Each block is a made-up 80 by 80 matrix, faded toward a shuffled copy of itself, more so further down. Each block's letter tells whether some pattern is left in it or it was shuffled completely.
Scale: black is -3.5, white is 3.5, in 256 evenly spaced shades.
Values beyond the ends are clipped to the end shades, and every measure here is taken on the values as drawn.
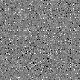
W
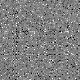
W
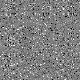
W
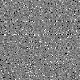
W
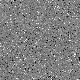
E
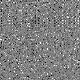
W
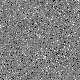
E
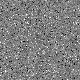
E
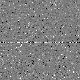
W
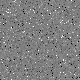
E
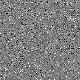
W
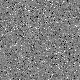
E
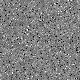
E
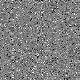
W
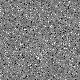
E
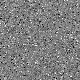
E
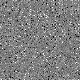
W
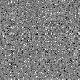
W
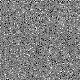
W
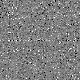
W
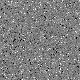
E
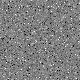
E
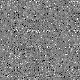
W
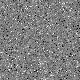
E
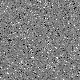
E
